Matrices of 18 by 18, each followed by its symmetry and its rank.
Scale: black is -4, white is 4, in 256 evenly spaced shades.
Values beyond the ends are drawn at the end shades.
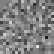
antisymmetric, full rank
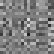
neither, rank three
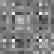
symmetric, rank three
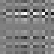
neither, rank one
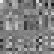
neither, rank three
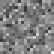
symmetric, full rank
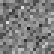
symmetric, full rank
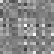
symmetric, rank three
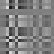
neither, rank one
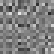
neither, rank three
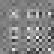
symmetric, rank two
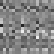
neither, rank three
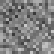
symmetric, full rank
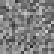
antisymmetric, full rank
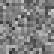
antisymmetric, full rank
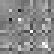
symmetric, rank three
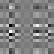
neither, rank one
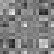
symmetric, rank two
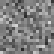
antisymmetric, full rank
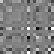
symmetric, rank two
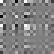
symmetric, rank two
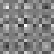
symmetric, rank two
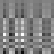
neither, rank one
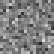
antisymmetric, full rank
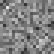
symmetric, full rank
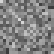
symmetric, full rank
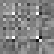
symmetric, rank three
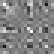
symmetric, rank three
